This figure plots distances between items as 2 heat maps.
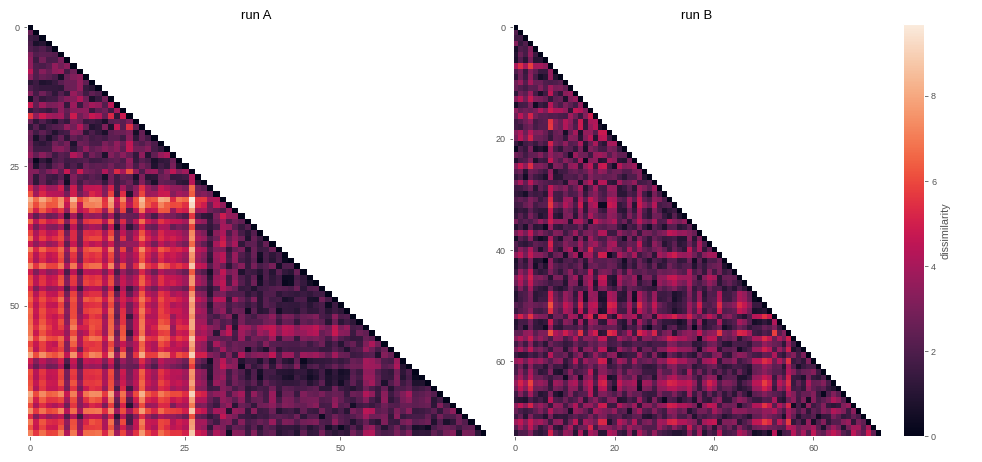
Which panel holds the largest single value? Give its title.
run A
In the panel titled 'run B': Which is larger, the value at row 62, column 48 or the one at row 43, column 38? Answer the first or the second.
the first
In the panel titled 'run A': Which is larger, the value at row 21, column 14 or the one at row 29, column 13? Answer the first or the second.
the second
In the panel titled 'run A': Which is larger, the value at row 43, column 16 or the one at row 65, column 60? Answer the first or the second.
the first
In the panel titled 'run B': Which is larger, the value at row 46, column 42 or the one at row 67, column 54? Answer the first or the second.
the first
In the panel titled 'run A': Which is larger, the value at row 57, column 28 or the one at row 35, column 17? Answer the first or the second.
the second
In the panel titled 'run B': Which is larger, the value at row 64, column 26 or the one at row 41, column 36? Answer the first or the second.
the first
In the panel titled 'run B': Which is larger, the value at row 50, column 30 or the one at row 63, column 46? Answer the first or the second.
the first
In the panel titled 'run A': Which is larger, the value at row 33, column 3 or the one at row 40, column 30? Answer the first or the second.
the first
